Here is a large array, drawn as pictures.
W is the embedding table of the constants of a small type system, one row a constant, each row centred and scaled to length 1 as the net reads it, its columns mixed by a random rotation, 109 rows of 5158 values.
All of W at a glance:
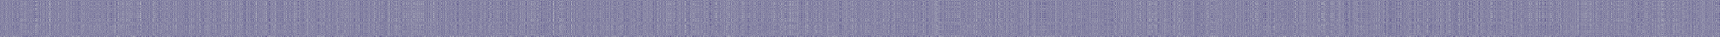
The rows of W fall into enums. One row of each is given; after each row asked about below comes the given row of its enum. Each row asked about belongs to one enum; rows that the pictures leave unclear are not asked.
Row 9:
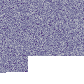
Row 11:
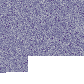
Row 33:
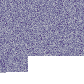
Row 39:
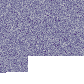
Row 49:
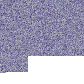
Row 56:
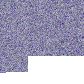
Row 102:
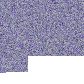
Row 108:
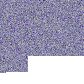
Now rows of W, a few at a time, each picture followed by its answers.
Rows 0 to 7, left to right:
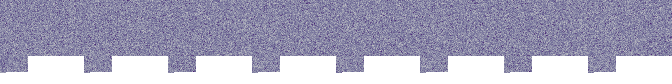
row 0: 33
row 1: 108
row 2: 9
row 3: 102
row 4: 39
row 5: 102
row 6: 9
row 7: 56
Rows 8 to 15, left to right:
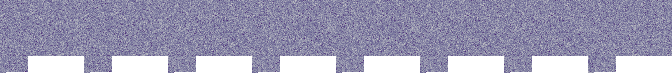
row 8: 9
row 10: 39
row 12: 11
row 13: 39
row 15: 33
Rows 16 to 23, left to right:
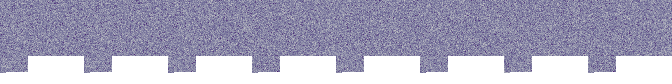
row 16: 102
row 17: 102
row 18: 11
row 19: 9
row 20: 108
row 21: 39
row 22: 33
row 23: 9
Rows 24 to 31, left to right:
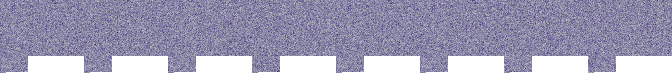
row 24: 102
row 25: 108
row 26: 56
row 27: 9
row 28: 102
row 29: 102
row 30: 49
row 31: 33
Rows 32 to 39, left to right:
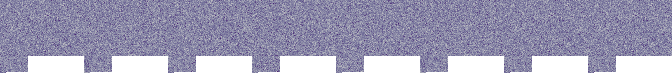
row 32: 39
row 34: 11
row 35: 9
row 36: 102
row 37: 33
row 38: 39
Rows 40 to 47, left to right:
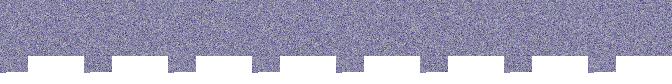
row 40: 39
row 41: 9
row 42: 108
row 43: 39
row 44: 11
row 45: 9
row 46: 9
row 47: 102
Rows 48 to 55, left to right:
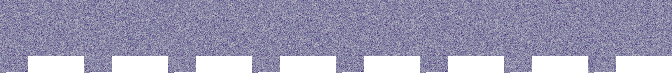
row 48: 9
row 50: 39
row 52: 9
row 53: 9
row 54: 102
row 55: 33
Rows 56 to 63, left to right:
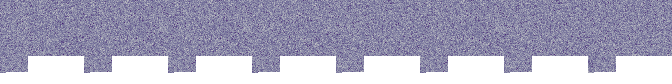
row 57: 11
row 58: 11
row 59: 39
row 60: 102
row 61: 11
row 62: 102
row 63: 33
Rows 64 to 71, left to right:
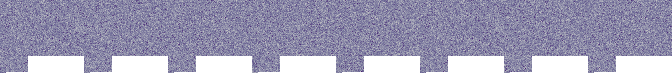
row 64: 11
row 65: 102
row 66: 108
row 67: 33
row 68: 9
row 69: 11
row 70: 49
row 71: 108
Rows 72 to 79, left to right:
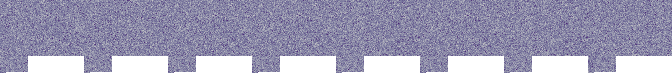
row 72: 11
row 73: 108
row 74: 39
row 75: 39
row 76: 56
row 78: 56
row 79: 33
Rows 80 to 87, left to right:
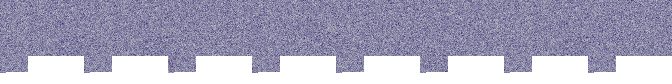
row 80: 56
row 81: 56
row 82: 33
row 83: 11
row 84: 102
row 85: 9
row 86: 56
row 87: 108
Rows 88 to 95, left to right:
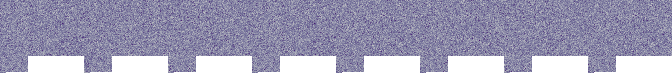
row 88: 56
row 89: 33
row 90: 49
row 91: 56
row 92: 39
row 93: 11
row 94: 49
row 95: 39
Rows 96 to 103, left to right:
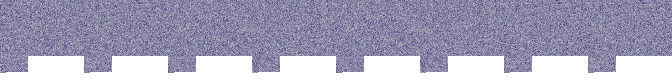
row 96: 49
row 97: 102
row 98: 39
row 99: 33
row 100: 39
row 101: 33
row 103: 102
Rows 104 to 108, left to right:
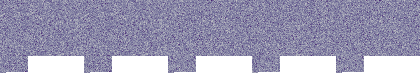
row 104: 9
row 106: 108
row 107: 33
